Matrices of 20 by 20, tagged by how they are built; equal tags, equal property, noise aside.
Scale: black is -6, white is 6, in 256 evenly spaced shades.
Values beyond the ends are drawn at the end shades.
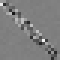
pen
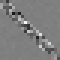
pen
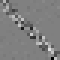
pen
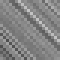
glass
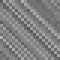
glass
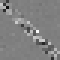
pen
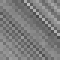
glass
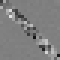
pen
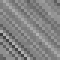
glass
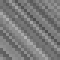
glass
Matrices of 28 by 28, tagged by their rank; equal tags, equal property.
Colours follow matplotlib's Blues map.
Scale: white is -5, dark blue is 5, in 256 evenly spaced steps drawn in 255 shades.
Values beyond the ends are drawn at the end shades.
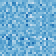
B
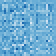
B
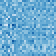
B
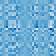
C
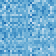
B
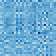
B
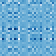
C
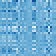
C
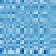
C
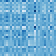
C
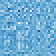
B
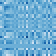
C
